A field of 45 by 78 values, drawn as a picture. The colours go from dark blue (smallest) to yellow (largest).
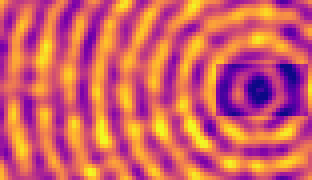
Odd patch: lower, in the middle right. Rings: centred on the middle right. Slope: none. Odd rows or columns: none. Ninth with the lowest average: middle right.
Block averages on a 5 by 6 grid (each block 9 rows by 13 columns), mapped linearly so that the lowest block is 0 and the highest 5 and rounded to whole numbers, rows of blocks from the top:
324443 / 434433 / 344300 / 444533 / 344443
